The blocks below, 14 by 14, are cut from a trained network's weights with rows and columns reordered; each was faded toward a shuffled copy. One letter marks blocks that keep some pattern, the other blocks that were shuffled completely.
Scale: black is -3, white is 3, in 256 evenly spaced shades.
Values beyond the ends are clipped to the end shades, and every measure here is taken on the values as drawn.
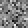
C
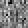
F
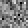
F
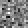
C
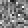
F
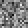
C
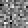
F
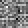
F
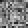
F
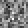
F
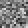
F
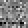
F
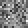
C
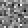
C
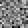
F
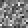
C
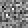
C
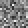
F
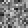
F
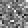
C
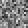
C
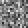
C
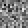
F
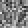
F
